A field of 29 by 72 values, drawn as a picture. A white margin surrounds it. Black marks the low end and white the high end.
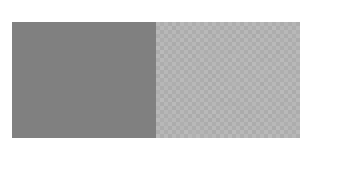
The table splits into one row of 2 panels. Panel 1,1: middling, flat. Panel 1,2: high, checkered, faint in contrast.
